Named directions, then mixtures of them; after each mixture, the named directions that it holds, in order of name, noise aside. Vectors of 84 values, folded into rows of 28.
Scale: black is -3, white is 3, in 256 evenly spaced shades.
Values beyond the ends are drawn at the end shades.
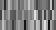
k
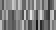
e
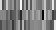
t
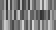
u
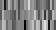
k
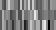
k, t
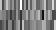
t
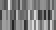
k, u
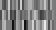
k, t, u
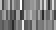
e, t, u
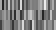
e, t, u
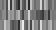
u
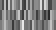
e, u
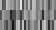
e, k, t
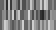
u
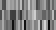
e, k, t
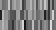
e, k, u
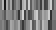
e, k, u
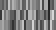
e, k, u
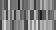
e, k, u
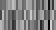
e, k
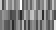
e, t
